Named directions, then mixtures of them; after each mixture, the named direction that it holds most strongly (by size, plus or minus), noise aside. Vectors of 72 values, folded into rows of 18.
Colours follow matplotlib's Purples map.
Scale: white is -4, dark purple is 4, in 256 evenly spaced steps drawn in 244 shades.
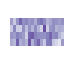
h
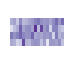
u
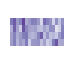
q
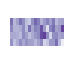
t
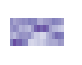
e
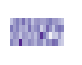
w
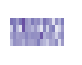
q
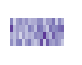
t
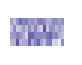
h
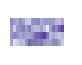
e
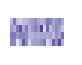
h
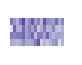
q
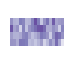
t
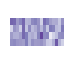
q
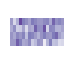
h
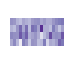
w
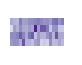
u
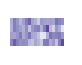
t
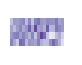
w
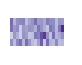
t
